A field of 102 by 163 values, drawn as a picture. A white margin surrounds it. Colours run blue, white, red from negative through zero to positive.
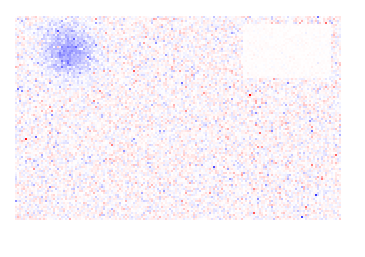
Stripes: none. Ninth with the lowest average: top left. Odd rows or columns: none. Calmest part: top right. Odd patch: calmer, in the top right. Dips: one, in the top left.
